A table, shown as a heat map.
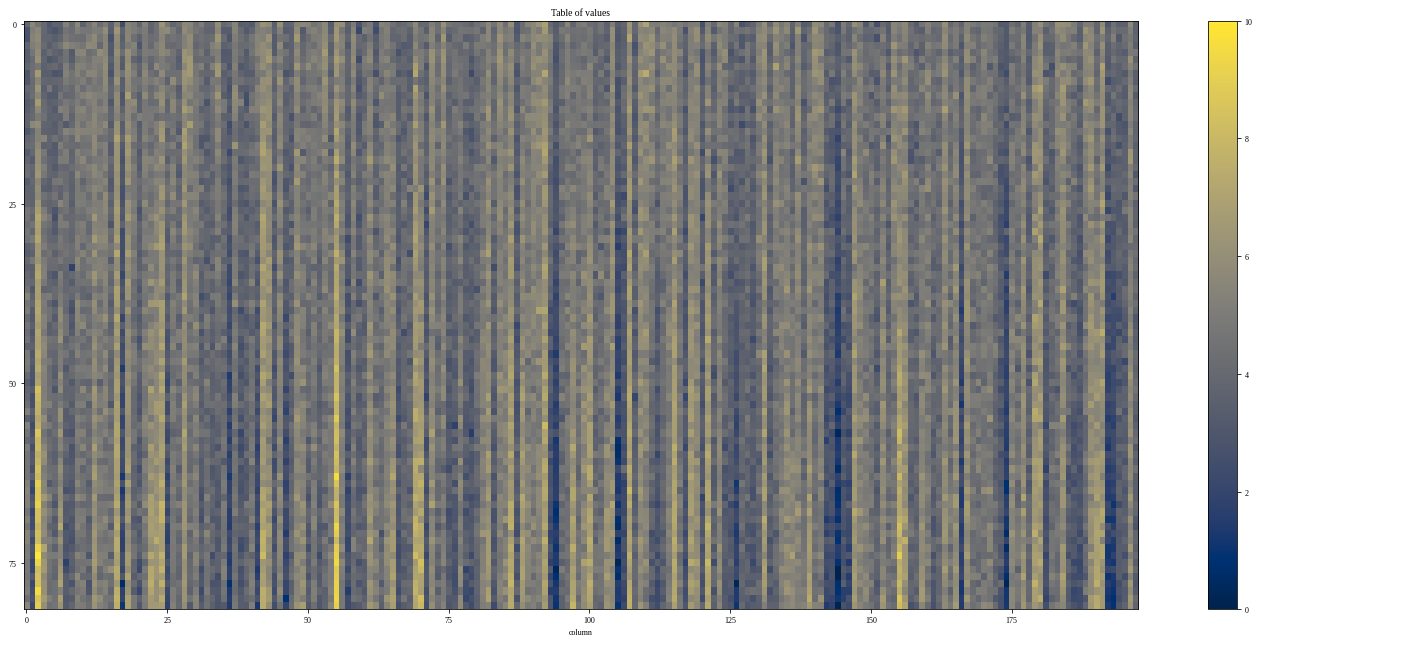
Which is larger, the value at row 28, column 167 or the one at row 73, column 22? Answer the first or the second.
the second
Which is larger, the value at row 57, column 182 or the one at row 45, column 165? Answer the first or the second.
the second
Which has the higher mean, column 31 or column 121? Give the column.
121
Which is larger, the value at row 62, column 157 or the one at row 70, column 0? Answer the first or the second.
the second
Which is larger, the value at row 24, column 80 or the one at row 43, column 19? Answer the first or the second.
the second
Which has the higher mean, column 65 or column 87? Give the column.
65
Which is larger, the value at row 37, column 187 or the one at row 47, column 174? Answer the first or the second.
the first
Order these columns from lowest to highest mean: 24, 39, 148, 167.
39, 148, 167, 24
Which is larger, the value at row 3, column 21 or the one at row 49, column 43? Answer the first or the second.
the second
